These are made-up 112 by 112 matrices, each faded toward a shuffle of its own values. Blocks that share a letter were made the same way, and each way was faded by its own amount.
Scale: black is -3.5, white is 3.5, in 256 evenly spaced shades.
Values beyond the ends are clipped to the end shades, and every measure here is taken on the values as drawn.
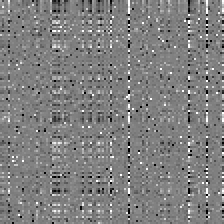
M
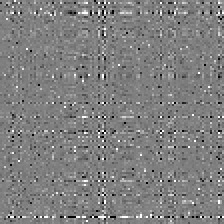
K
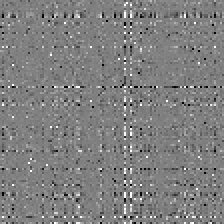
K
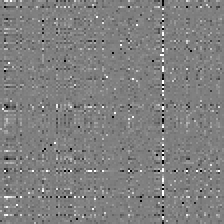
K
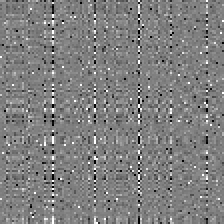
M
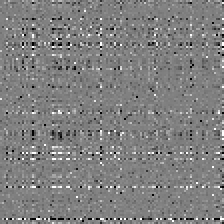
K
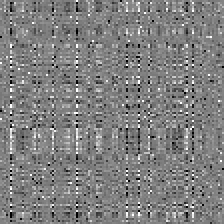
M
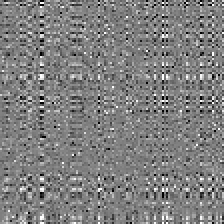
M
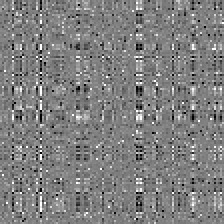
M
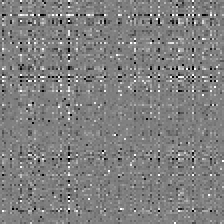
K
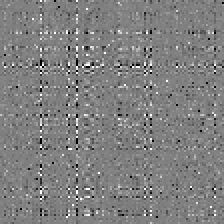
K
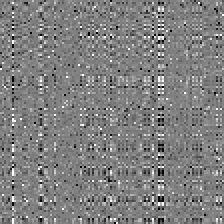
M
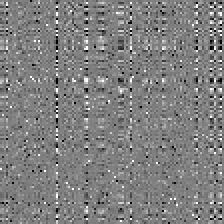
M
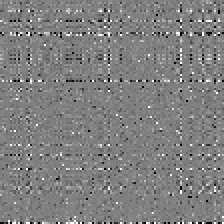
K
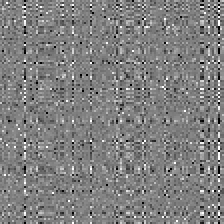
M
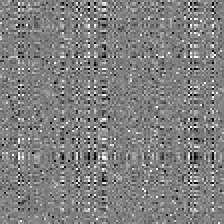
M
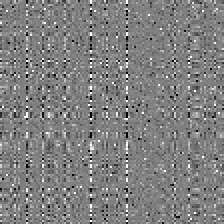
M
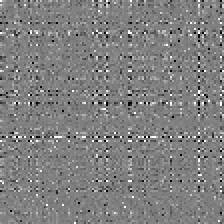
K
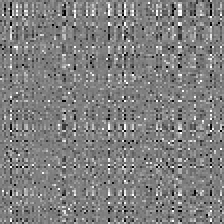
M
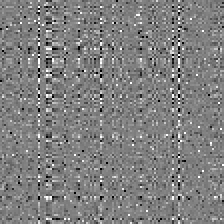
M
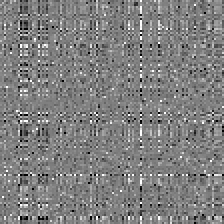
M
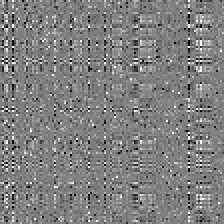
M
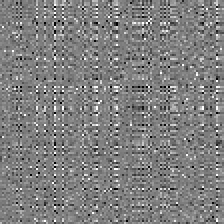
M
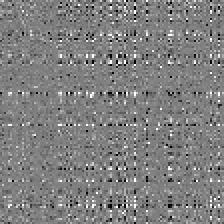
K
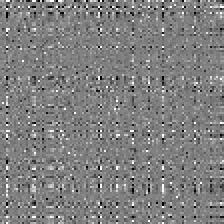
K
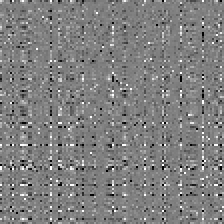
K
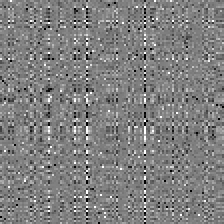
M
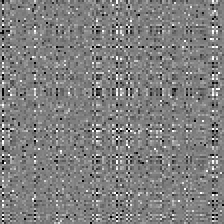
M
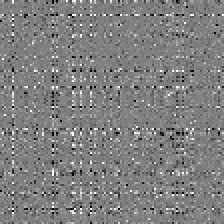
K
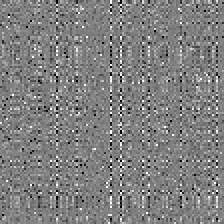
M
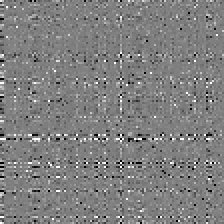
K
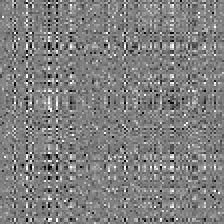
M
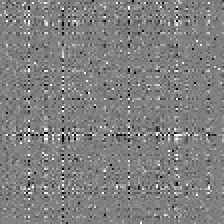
K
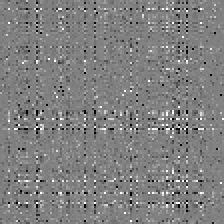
K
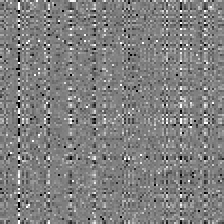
M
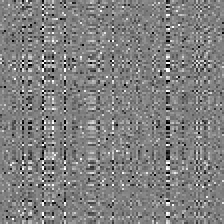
M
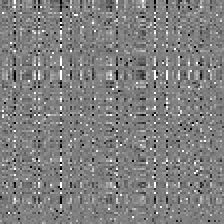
M
